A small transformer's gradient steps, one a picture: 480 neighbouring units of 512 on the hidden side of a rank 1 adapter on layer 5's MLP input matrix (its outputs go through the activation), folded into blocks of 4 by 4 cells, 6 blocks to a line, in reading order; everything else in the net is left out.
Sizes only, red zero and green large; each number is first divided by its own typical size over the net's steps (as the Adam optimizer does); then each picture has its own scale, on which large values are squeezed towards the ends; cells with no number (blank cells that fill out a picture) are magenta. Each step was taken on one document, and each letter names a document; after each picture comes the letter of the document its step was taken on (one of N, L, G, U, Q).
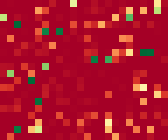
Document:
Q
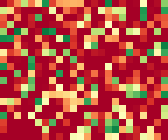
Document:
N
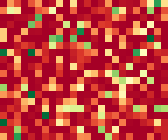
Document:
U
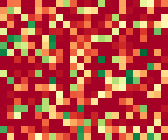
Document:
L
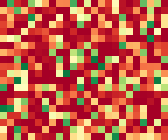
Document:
L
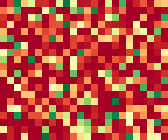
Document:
N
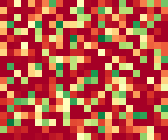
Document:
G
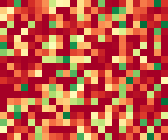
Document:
L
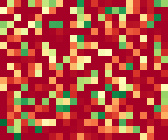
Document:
G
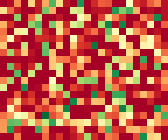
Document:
G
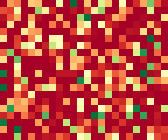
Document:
U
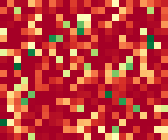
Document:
U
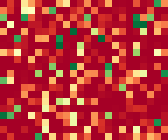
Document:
L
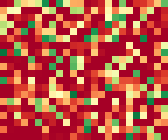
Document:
N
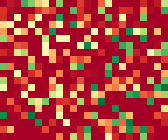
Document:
N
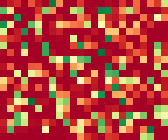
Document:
G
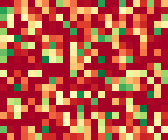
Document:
L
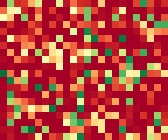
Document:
L
